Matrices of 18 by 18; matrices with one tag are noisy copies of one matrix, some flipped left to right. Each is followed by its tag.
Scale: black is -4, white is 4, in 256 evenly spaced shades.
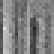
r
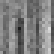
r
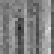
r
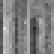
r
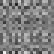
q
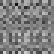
q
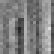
r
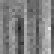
r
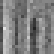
r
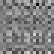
q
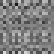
q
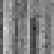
r
